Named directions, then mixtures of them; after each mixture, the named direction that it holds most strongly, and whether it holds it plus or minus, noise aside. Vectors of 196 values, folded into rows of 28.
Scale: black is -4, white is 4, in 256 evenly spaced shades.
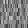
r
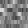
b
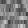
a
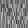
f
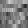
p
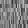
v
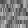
a, plus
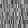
v, plus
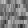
a, minus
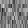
f, minus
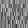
f, minus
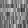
v, plus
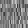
v, minus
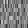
r, plus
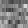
p, minus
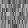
f, minus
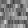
a, plus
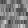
a, plus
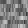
a, plus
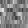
b, plus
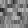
b, minus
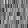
r, plus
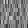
r, plus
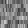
a, plus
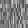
v, minus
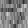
p, minus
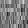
v, plus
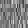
v, minus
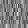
r, minus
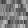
a, plus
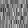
f, plus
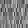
v, minus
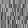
f, minus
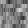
p, minus
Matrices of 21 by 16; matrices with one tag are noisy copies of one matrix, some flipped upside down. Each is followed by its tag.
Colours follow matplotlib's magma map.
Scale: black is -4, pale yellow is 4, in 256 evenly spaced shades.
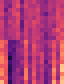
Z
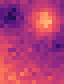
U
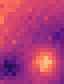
U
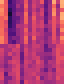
Z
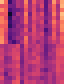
Z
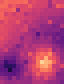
U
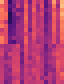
Z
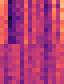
Z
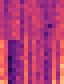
Z
